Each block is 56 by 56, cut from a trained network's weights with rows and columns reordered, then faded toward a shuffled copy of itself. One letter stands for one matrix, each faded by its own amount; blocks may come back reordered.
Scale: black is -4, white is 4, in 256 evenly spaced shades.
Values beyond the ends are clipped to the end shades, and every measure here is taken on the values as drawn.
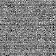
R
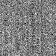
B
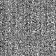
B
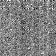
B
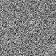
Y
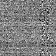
R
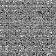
R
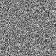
Y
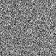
Y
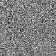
Y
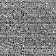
R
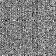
B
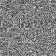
Y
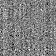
B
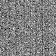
B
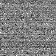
R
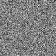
Y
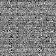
R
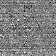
R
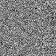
Y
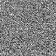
Y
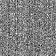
B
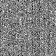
B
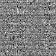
R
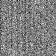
B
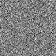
Y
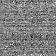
R
